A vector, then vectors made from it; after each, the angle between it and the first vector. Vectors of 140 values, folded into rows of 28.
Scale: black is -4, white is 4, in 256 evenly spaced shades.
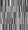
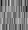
nearly parallel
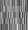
partly aligned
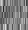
partly opposed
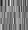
nearly parallel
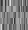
nearly parallel
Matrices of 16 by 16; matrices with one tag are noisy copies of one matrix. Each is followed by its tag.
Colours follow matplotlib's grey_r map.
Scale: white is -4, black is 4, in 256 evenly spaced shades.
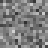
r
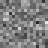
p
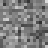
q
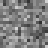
q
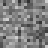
q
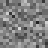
p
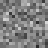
p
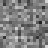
q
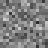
p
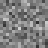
p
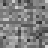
q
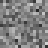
r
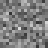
p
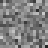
r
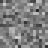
r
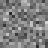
p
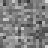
q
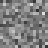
r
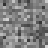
q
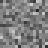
r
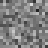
r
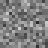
p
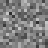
p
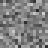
r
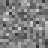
p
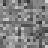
q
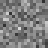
p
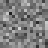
p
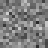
p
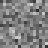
r
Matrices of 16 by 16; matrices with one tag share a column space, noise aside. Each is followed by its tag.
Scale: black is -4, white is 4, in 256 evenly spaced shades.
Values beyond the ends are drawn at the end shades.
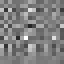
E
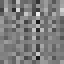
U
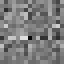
E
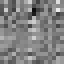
U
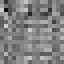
U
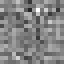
U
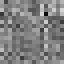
U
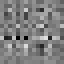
E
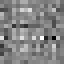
E
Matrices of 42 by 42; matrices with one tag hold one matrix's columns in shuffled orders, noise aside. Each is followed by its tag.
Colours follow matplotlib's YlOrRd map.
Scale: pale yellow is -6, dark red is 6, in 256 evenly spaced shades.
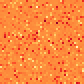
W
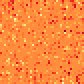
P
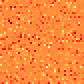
W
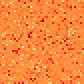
W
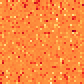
P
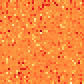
P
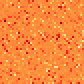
W
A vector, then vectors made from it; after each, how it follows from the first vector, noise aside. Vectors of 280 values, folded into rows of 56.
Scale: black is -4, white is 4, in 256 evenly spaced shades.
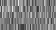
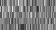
copied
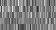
copied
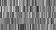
copied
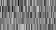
negated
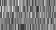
copied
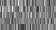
copied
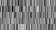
negated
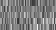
reversed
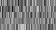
negated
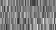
reversed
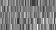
reversed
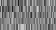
negated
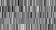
negated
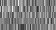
copied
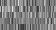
copied
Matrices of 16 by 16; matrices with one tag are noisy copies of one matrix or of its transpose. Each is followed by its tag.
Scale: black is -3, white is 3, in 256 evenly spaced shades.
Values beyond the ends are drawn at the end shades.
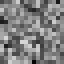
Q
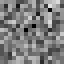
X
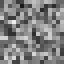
Q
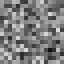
X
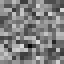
X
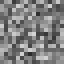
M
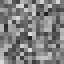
M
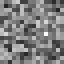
X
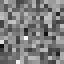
X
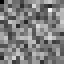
Q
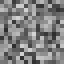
M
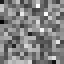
Q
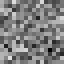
X
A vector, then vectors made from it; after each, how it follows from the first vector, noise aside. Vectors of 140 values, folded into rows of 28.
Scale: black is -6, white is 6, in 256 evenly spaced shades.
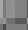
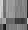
scaled up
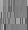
sign-scrambled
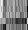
scaled up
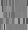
sign-scrambled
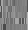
sign-scrambled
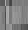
wrapped around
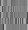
sign-scrambled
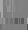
partly zeroed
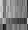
scaled up
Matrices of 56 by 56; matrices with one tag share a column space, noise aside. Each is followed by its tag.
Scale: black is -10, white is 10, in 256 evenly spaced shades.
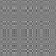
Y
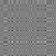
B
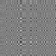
B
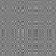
Y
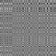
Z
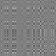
Y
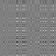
B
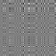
Z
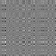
B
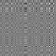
Z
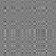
Y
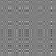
Y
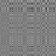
Z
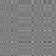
B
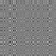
B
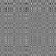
Z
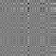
Z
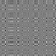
B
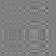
Y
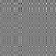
Z
